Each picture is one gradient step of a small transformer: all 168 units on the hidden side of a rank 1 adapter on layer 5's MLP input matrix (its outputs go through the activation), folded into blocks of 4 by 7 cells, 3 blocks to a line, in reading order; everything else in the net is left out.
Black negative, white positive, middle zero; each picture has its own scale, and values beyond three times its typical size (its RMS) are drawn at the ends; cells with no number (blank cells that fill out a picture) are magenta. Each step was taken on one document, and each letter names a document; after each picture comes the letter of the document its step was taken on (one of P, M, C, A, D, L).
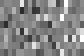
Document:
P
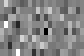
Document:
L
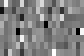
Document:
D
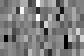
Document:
P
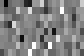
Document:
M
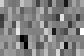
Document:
P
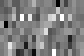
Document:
L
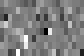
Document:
L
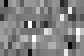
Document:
D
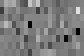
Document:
D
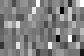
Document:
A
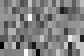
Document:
A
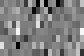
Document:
A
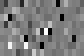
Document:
L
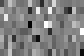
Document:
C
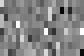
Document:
C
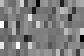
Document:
A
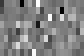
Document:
C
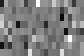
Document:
C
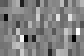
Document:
D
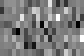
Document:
P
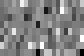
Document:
A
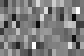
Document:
M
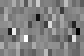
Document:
D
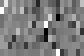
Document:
P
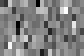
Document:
D
